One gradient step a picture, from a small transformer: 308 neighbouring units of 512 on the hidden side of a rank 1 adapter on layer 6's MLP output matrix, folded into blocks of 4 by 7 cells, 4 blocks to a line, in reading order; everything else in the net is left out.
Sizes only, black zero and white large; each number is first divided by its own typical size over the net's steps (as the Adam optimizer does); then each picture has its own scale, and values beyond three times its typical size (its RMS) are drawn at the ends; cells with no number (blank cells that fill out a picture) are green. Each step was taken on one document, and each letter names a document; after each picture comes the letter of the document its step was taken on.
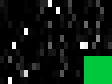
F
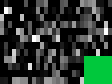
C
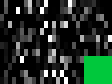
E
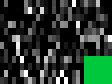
E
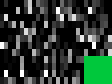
E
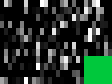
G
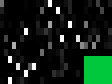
F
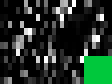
E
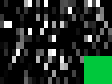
E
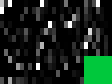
G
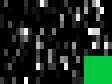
G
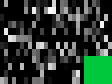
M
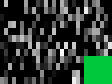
M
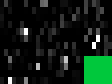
G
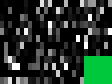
C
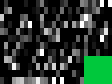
C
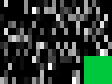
M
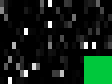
F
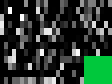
C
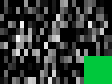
E
